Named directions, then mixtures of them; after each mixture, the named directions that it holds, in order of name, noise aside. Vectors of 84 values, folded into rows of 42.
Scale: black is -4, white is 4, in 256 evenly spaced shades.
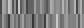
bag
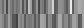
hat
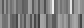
hat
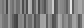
hat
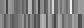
hat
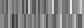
hat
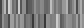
bag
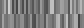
bag, hat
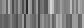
bag, hat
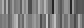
hat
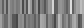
hat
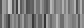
bag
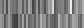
hat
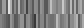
bag, hat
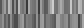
bag, hat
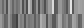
hat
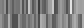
hat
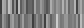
bag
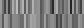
bag, hat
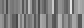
hat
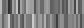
bag
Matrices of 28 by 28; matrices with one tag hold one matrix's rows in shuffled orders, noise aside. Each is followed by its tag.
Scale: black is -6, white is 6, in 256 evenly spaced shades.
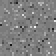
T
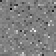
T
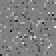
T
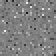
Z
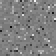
T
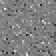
Z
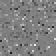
T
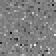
T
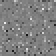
Z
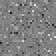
T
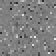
T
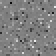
T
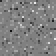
T
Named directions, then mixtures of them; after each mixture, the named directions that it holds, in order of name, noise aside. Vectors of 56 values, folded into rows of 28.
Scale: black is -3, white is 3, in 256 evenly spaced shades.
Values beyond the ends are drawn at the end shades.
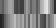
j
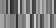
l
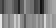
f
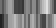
j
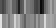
f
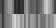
f, j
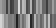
j, l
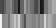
f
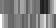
f, j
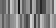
f, l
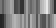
j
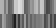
f, j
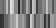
j, l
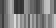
f, j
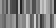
j, l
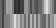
f, j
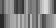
j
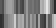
j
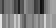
f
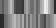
j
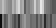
f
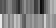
f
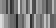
j, l
